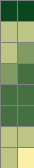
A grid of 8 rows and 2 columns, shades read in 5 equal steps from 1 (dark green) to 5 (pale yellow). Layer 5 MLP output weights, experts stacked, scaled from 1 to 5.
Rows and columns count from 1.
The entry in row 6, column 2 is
2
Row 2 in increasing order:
4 4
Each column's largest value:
4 5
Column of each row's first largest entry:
1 1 1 1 1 1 1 2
